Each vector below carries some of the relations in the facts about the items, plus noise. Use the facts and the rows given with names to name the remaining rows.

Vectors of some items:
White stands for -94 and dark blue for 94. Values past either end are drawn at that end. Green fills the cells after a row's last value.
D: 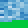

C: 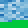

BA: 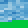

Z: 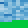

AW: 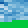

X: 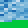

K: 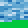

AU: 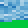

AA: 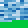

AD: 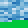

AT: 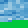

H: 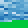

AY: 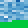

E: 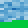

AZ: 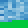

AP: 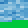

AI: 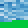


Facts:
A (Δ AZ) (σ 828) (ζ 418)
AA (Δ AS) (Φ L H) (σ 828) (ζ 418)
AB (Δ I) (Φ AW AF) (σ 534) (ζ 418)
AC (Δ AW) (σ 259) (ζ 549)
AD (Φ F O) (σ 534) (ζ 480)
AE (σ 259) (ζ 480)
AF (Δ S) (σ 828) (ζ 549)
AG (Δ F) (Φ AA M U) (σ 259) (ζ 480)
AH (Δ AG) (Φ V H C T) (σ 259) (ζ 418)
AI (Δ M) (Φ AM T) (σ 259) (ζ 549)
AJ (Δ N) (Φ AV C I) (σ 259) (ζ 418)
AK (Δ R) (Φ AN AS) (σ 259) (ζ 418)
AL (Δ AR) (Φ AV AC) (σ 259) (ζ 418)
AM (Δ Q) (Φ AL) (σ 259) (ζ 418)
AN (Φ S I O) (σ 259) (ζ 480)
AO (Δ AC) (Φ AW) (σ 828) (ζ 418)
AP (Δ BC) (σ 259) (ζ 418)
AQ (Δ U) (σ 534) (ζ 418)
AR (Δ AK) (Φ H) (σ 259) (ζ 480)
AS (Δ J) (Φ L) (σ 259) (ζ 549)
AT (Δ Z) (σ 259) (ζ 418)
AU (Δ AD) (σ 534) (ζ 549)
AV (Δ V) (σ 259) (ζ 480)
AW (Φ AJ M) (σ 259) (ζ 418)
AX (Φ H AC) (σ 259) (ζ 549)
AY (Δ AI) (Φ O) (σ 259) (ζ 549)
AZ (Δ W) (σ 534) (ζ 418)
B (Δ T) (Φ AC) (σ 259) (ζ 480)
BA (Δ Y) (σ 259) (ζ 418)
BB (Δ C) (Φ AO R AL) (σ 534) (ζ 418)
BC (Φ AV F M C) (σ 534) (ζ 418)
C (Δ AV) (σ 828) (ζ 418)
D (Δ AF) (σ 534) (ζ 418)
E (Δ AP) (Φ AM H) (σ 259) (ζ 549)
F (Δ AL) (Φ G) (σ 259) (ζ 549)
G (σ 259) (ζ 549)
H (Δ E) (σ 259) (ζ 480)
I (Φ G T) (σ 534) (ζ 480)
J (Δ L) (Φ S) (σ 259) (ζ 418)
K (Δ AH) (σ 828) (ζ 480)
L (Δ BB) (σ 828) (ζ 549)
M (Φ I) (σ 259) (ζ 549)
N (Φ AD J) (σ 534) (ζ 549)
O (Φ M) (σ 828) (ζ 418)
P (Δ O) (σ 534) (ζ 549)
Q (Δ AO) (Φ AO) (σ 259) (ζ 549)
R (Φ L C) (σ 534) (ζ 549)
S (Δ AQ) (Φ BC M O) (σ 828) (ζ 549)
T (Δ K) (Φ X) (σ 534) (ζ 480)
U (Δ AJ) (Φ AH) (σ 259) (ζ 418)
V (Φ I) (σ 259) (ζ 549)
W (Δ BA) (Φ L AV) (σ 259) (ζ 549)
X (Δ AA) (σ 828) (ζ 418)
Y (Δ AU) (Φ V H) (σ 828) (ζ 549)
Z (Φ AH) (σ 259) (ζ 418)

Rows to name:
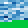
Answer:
I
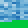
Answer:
AE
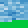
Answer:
J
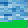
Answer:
AM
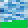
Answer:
S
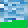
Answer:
O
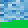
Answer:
A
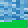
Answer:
B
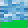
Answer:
L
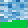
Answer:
M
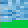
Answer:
AK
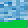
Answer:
AC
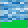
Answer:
T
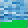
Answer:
AR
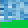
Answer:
AB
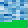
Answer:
AH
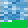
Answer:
AN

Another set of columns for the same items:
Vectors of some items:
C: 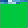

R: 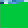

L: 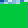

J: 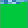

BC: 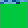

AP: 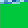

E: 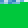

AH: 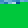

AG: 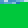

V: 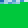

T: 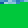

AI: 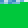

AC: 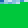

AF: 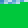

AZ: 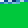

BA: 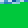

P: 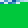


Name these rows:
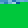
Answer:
AJ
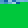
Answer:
AA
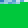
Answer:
AS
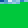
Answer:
AV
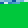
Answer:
N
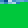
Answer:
X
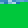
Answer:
AM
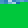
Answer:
AO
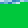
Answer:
K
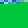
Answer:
AD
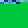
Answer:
BB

